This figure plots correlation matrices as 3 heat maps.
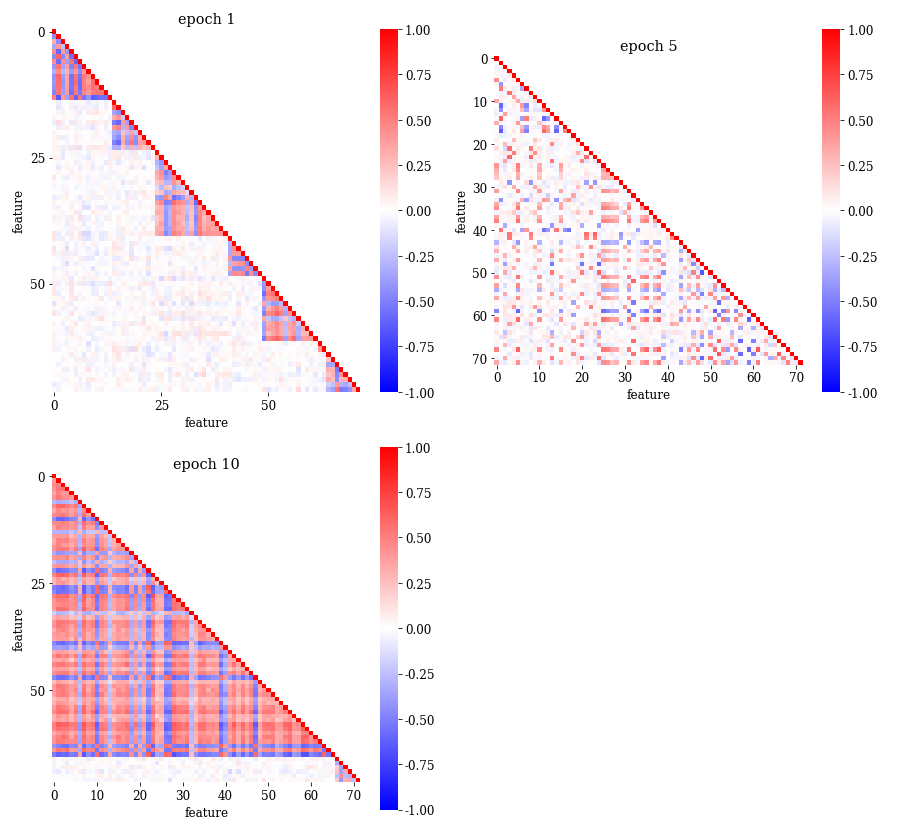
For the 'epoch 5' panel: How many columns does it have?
72
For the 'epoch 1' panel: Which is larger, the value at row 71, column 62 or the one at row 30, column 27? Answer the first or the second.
the first
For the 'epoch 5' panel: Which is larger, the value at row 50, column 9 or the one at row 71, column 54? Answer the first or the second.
the first
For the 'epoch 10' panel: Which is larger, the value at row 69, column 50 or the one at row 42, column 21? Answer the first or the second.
the second
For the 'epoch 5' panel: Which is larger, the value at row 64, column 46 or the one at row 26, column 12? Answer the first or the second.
the second
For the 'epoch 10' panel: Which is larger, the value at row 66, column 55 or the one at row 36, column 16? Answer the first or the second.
the second
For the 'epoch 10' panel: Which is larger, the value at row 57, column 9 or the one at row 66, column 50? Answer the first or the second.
the first
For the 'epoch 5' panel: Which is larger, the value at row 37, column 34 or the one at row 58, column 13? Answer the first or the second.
the first
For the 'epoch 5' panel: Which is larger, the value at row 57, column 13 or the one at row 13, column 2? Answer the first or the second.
the second
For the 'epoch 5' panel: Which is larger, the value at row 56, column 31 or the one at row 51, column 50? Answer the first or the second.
the first
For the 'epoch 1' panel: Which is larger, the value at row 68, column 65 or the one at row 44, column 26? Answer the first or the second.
the first
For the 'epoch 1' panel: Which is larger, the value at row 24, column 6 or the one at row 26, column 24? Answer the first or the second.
the first
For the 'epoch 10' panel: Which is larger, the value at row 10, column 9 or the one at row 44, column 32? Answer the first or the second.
the second
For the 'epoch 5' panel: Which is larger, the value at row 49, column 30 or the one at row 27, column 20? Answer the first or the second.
the first
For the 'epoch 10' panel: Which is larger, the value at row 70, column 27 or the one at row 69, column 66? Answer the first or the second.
the second
